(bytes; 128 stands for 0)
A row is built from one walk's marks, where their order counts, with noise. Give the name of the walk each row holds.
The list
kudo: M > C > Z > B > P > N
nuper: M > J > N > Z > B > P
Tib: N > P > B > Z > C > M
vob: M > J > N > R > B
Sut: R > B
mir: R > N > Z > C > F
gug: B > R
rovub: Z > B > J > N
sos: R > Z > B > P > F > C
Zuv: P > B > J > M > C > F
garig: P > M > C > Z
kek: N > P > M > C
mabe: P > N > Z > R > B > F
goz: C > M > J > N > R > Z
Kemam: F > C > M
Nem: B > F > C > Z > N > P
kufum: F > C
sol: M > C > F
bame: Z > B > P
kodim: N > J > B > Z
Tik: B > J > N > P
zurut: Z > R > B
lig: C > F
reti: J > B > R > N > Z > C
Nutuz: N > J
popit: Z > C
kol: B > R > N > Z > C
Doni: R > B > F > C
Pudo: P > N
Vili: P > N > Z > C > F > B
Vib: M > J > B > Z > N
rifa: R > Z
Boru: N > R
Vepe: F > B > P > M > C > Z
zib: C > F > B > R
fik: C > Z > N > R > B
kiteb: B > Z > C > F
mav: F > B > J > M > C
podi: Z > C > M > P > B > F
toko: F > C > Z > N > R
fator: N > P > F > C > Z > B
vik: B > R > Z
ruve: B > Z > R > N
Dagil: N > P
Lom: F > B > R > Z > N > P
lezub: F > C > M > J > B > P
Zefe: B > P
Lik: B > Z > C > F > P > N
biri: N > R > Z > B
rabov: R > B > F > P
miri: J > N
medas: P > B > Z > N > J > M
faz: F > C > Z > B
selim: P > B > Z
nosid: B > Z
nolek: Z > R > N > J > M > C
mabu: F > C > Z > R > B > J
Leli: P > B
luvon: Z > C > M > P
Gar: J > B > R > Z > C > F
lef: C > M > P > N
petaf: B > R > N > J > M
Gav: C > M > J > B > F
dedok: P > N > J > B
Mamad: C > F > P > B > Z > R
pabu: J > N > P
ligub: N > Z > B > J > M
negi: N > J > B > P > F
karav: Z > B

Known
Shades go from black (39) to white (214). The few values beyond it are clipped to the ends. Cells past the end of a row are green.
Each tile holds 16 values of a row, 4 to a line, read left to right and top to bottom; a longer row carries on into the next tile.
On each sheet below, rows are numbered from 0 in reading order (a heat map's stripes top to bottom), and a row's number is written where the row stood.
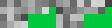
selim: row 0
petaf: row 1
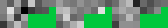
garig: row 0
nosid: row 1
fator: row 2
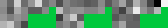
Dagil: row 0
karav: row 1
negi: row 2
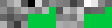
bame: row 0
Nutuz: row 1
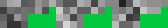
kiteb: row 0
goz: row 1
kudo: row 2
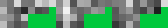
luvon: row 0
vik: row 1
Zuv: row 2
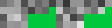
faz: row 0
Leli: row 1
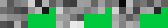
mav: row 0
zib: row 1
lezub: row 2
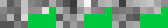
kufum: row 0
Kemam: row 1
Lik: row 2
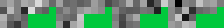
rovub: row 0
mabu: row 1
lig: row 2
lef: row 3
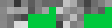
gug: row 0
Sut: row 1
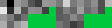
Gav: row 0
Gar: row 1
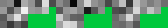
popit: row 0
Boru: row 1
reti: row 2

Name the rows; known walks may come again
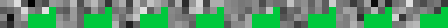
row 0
mabe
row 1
Nem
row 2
ligub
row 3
kek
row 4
kodim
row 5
Gar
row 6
Mamad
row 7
dedok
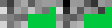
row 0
podi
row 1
Gav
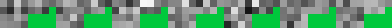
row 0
Tik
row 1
Lom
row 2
Nutuz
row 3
Zefe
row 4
Vepe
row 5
mabu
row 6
Lik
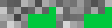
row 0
goz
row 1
vob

